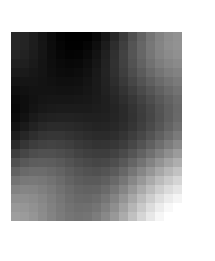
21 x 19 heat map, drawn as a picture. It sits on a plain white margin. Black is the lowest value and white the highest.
There are no lone odd cells. The ninth with the highest average is the bottom right. There are no regular stripes. The field climbs toward the bottom right.
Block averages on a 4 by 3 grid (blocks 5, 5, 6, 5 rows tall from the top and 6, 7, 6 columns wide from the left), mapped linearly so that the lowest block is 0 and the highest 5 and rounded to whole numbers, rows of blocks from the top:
0 0 3
0 0 2
1 1 3
3 3 5
